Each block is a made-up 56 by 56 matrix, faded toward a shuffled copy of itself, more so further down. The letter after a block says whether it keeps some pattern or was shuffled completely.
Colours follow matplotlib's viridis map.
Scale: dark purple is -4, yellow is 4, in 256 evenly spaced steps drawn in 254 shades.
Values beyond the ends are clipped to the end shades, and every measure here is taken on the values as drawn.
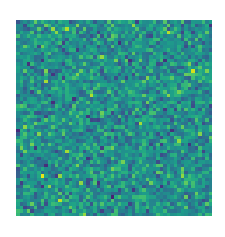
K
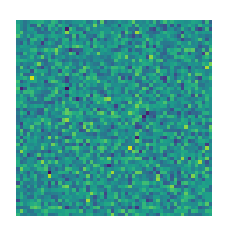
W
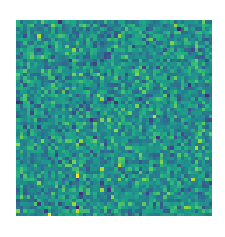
K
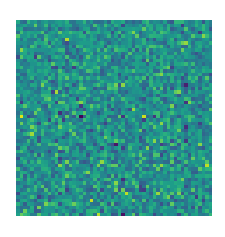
W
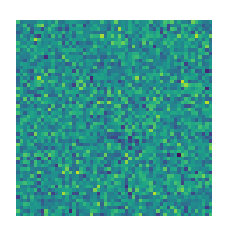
W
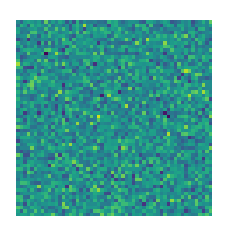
K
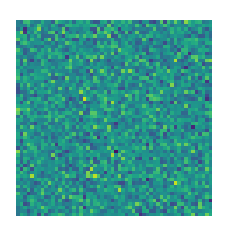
W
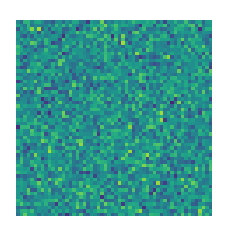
K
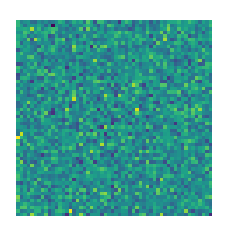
K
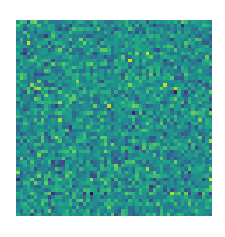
W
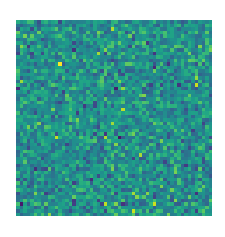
W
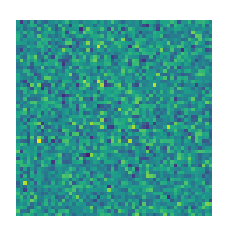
W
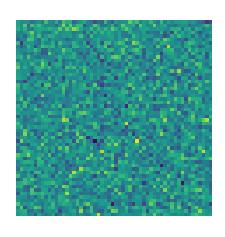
K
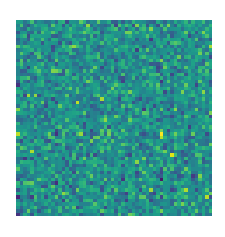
W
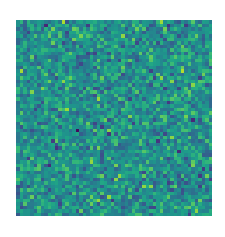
K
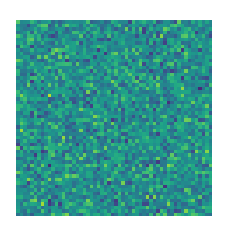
W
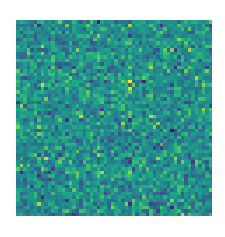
W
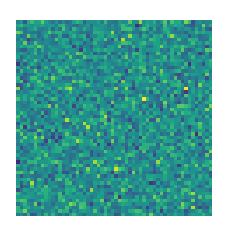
K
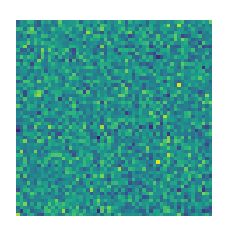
W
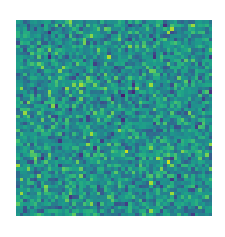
K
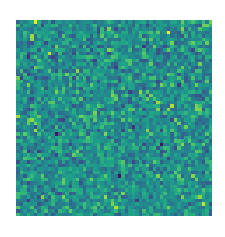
K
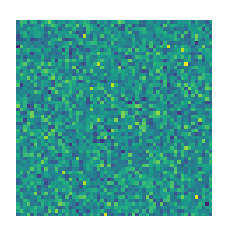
K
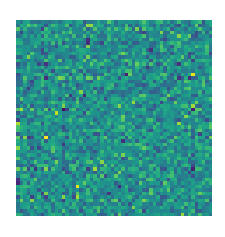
W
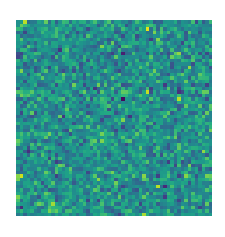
W
